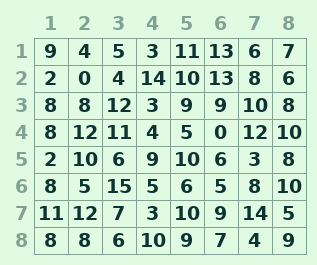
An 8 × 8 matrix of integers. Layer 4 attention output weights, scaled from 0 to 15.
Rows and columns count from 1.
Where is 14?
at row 2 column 4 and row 7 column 7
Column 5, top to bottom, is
11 10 9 5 10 6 10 9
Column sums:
56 59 66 51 70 62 65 63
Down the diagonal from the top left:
9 0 12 4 10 5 14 9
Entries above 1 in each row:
8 7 8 7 8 8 8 8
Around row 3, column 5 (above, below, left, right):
10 5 3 9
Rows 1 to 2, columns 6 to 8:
13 6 7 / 13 8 6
